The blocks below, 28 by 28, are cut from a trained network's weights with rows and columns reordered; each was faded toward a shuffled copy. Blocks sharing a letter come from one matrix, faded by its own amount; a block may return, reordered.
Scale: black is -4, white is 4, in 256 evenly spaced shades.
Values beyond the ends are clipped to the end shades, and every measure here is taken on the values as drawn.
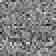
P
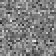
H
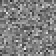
H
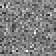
H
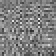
P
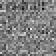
P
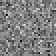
H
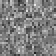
P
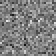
H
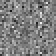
P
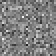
P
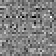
P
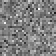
H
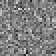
P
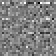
P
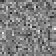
H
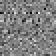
P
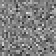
H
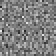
P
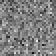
H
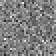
H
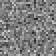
H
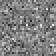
H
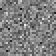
P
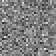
P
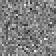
H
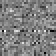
P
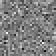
H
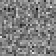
P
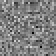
P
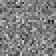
H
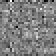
P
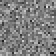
H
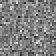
H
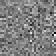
P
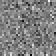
H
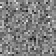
H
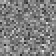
P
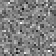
H
